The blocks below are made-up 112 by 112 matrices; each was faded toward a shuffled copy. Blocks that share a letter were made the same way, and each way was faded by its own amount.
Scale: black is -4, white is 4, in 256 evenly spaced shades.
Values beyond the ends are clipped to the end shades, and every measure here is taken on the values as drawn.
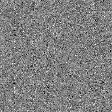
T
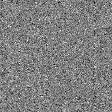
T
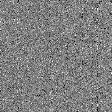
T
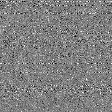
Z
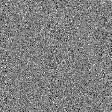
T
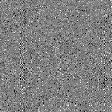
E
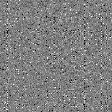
E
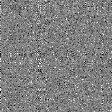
E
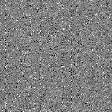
E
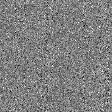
T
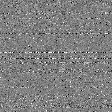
Z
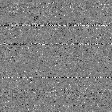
Z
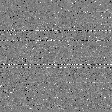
Z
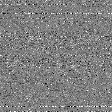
Z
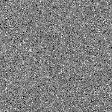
T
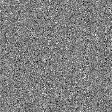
T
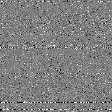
Z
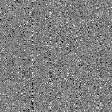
E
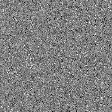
T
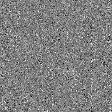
T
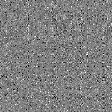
E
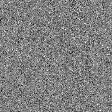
T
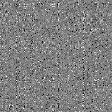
E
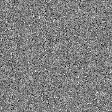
T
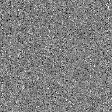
T
